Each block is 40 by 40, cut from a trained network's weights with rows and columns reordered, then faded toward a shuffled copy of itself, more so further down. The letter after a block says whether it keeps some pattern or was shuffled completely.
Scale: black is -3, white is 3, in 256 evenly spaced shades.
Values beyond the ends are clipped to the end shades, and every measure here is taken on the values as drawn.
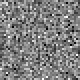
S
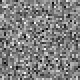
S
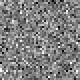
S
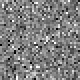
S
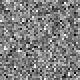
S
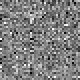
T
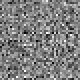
T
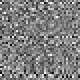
T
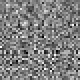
T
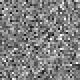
S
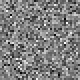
S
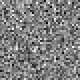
S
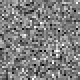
S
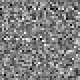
T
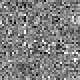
T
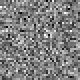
T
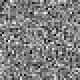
S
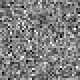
S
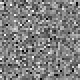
S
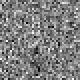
T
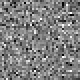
T
